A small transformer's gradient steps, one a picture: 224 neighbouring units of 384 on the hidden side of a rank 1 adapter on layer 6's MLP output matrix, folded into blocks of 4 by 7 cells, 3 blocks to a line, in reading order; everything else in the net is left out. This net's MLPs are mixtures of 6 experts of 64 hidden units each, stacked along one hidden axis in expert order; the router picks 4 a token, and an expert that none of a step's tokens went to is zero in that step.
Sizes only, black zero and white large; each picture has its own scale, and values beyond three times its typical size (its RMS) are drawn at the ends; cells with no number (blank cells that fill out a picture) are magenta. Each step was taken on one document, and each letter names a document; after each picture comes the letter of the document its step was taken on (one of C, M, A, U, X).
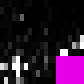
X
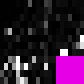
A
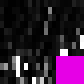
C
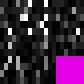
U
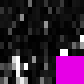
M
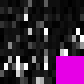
U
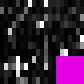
U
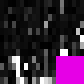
M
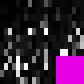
A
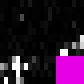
X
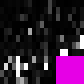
A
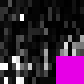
X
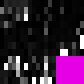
M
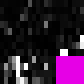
A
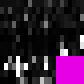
M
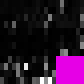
M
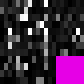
U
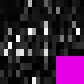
A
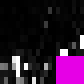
C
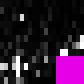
X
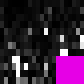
C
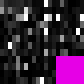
U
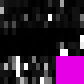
M
